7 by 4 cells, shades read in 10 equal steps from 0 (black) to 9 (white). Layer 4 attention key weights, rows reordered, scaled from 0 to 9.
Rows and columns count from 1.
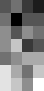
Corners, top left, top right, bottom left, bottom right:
3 1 8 9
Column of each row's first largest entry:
2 1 1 2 3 1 4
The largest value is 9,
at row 7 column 4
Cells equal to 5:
5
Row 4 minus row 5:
1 2 -4 -3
